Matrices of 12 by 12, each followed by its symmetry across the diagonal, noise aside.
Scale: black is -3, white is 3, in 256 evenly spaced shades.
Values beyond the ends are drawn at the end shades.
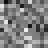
antisymmetric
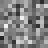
neither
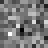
neither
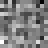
antisymmetric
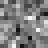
antisymmetric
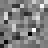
antisymmetric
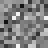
symmetric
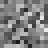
antisymmetric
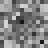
symmetric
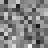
neither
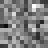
neither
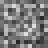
symmetric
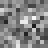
neither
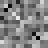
symmetric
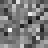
neither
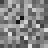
symmetric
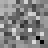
symmetric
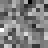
antisymmetric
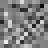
antisymmetric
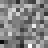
neither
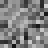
symmetric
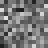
neither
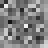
symmetric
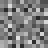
antisymmetric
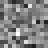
neither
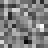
antisymmetric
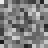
symmetric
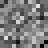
symmetric
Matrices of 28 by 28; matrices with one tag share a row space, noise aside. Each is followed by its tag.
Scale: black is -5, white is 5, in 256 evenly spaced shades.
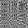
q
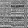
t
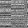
t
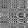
q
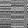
t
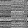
t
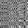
q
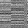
t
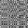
q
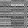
t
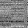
t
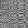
q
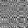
q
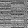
t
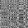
q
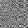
q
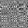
q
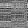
t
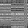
t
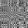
q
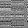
t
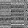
t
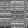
t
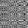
q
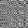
q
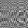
q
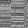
t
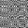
q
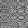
q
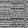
t
